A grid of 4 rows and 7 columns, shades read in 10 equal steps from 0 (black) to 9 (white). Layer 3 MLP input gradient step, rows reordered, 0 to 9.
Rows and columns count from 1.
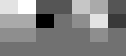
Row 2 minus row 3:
1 1 -4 0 1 3 -2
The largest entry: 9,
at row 1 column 2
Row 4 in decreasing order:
4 4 4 4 4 4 4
